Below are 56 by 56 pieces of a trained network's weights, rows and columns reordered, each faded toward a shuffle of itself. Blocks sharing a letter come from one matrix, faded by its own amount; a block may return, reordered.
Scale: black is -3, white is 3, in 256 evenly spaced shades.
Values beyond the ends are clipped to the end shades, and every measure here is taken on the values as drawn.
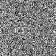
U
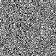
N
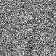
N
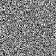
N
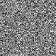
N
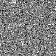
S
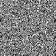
U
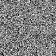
U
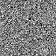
U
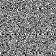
S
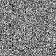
U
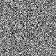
U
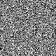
S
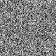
U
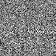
S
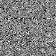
S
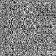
N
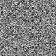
U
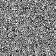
S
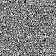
U
